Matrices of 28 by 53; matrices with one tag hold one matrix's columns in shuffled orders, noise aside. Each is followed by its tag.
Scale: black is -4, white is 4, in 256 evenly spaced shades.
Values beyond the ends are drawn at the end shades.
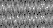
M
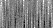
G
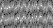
M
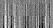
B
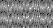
M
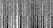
B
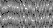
M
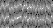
M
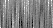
G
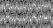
M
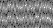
M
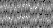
M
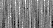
G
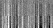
B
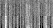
B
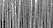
G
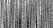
G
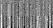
B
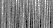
G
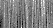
G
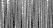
G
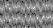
M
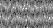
M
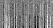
B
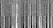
B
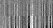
B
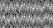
M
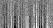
B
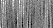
G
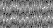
M
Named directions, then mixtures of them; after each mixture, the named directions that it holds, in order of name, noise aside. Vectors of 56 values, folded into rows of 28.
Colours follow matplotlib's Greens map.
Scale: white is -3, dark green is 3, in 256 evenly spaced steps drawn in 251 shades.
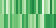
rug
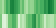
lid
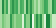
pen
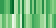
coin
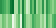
coin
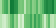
lid, pen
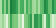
lid, pen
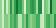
lid, rug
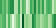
coin, pen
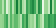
rug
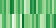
coin, rug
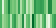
lid, pen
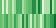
pen, rug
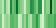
lid, rug
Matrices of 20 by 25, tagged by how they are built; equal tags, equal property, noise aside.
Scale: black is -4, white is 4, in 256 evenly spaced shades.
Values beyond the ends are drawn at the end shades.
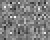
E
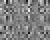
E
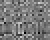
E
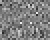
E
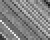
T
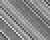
T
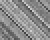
T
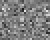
E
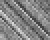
T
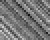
T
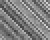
T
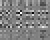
E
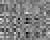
E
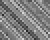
T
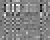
E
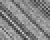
T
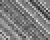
T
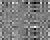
E
